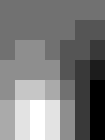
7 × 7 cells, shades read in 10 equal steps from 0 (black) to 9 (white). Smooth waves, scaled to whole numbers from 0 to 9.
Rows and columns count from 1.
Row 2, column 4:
4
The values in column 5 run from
3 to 5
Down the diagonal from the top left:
4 4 5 5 4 2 0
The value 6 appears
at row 5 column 4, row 6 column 1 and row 7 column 1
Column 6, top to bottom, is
4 3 3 2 2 2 2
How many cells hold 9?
2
